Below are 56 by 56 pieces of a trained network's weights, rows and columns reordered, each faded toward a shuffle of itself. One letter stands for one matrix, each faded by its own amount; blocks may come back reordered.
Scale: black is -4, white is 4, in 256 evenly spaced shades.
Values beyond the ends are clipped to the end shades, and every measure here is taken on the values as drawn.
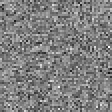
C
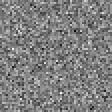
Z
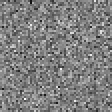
Z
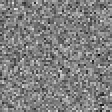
C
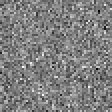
Z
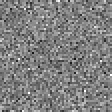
Z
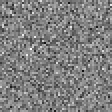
Z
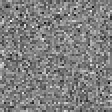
Z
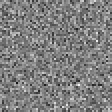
C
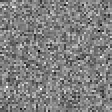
Z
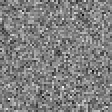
Z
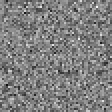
Z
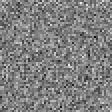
C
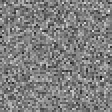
C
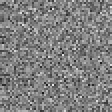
C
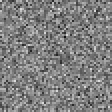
C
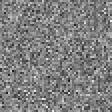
Z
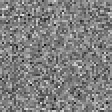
Z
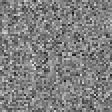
Z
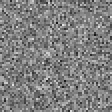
C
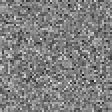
Z
